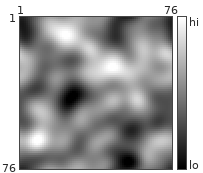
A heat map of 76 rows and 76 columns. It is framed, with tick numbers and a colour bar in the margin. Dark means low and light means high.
The halves do not mirror each other. No row or column stands out. There are no lone odd cells.
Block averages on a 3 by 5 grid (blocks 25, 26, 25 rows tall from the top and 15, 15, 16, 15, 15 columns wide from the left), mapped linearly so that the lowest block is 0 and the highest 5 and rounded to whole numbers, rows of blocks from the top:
2 5 4 3 4 / 3 1 4 5 3 / 4 3 3 0 3
